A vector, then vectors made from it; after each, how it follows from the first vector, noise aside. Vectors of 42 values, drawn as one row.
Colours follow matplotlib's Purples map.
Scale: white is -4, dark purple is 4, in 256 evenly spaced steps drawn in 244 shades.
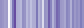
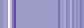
partly zeroed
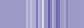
partly zeroed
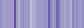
partly zeroed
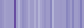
partly zeroed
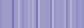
partly zeroed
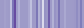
partly zeroed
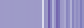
partly zeroed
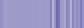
partly zeroed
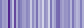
sign-scrambled
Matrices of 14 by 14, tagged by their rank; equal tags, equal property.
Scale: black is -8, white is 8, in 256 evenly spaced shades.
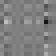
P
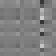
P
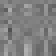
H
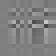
P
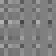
P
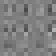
H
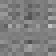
H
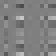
P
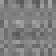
H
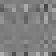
H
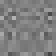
H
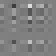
P
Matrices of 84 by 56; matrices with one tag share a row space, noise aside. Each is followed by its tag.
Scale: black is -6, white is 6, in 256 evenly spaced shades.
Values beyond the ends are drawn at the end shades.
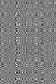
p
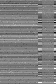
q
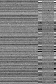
q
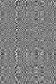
p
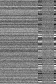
q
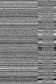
q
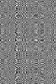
p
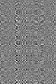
p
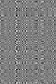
p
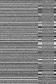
q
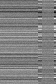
q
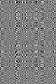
p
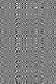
p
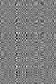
p
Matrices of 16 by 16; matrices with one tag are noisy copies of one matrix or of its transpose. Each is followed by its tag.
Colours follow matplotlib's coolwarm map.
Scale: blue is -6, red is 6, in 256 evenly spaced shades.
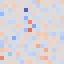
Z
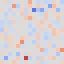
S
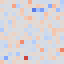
S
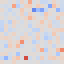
S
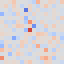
Z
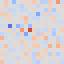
Z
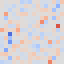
S
